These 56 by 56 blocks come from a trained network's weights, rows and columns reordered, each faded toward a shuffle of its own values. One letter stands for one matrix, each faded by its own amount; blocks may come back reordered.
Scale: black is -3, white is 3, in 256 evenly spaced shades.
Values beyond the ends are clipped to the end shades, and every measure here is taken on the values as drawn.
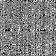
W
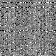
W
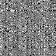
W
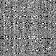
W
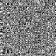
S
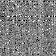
W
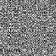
S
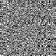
S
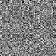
S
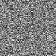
S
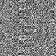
S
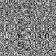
S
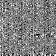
W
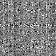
W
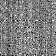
W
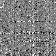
W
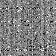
W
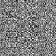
S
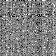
W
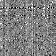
W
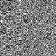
S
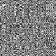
S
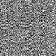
S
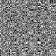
S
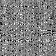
W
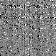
W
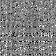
W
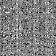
W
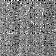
W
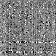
W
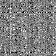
W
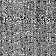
W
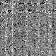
W
